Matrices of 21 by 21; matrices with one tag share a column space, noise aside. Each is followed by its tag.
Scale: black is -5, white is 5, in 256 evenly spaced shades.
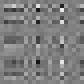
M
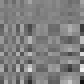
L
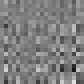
L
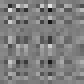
M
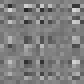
M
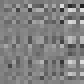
M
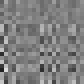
L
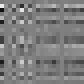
M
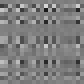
M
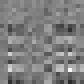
L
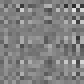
M
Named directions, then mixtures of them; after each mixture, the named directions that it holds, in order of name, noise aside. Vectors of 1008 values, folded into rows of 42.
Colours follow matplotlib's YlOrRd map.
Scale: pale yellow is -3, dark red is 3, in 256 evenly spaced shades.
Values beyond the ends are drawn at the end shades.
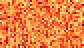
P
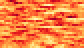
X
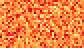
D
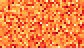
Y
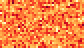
P, X, Y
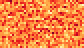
D, P, X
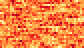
P, X, Y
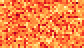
D, P, X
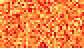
D, P, Y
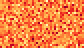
P, Y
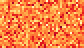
D, Y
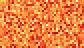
Y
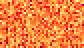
P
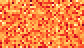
P, Y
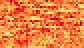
D, X, Y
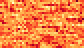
P, X, Y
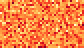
P, Y
